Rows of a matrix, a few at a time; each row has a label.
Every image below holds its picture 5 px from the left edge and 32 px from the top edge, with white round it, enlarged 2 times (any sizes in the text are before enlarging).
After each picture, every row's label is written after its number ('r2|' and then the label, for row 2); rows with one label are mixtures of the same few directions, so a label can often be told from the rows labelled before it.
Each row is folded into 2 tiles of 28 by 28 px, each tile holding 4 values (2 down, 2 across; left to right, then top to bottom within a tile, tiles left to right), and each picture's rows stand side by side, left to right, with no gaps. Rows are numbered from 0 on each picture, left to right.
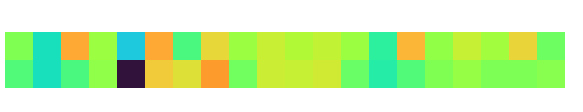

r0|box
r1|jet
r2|jet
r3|box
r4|box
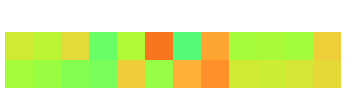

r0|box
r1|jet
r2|box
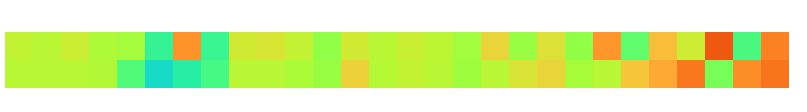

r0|box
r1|box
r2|box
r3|jet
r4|jet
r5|jet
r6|jet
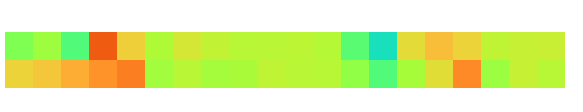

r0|box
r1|jet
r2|jet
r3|box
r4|jet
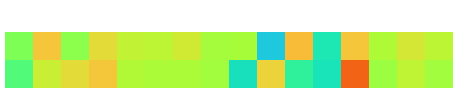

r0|jet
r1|box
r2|jet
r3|jet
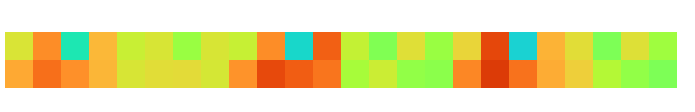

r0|box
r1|box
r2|box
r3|jet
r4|box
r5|jet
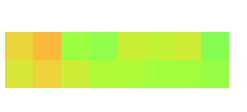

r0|box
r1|box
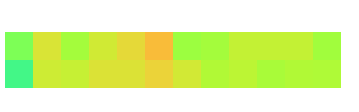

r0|jet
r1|box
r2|box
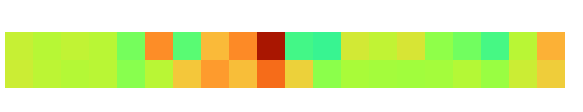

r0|jet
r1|jet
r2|box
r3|box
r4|box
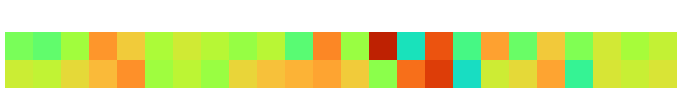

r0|box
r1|jet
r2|box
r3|jet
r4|jet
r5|jet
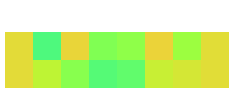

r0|jet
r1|jet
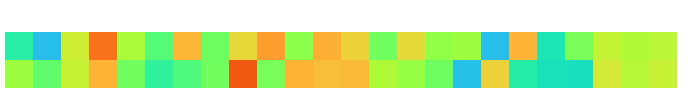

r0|box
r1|box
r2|jet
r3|jet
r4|jet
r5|jet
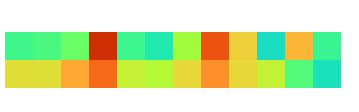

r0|box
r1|box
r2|jet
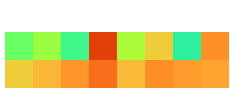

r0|box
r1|box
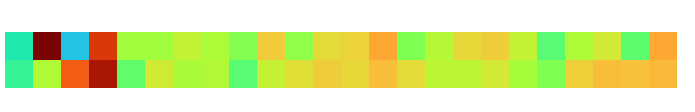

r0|jet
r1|jet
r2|jet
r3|box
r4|box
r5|box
